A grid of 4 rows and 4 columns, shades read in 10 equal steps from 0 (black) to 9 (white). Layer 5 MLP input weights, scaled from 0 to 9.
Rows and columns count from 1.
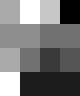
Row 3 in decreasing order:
6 4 3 2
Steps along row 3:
down down up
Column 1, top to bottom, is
6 5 6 9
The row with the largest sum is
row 1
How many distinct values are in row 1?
4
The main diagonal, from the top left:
6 5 2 1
